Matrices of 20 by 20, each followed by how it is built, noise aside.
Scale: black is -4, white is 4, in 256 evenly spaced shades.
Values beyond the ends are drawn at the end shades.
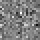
low rank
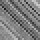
Toeplitz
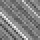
Toeplitz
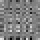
low rank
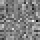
low rank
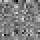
low rank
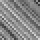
Toeplitz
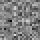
low rank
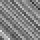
Toeplitz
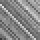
Toeplitz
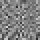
low rank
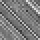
Toeplitz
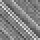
Toeplitz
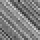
Toeplitz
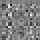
low rank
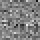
low rank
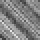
Toeplitz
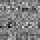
low rank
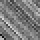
Toeplitz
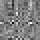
low rank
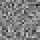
low rank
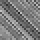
Toeplitz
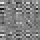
low rank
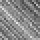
Toeplitz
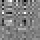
low rank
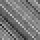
Toeplitz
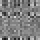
low rank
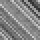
Toeplitz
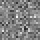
low rank
